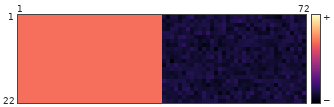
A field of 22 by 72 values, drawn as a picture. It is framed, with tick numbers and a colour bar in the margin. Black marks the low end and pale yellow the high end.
The table splits into one row of 2 panels. Panel 1,1: high, flat. Panel 1,2: very low, fine-grained, faint in contrast.
